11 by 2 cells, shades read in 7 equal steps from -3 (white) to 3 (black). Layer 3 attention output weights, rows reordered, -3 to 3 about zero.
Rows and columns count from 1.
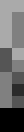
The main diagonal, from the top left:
-1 0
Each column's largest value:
3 3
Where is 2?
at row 8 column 2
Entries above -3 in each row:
2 2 2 2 2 2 2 2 2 2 2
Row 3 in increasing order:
-1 0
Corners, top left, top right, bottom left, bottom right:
-1 -1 3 3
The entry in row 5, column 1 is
1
